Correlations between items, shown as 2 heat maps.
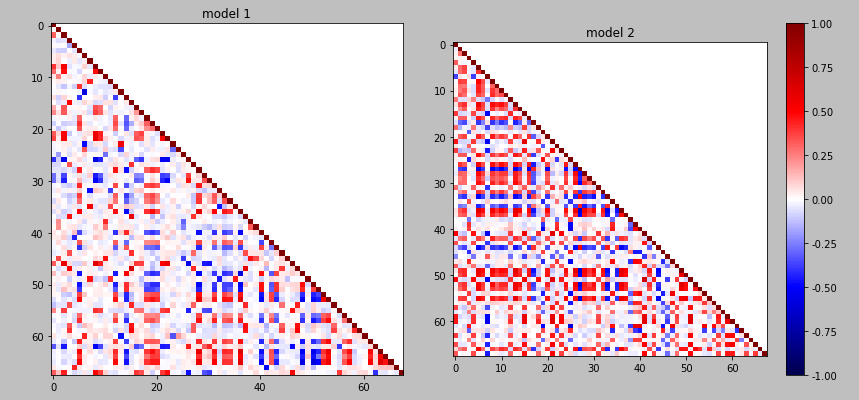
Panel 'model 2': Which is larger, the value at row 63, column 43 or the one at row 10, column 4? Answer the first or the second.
the first
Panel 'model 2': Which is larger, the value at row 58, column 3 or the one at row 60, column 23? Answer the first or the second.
the second
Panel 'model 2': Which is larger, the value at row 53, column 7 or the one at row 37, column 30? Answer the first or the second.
the second
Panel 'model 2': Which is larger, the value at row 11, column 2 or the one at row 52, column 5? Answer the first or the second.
the second
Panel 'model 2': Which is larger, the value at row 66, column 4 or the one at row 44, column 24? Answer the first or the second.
the first
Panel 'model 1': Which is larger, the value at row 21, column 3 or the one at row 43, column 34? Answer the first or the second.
the first
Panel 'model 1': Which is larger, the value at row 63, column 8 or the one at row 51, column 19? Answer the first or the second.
the first
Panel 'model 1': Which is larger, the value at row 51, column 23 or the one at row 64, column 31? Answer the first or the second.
the second
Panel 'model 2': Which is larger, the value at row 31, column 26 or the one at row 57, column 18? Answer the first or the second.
the second
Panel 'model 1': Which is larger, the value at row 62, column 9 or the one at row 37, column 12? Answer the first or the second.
the second
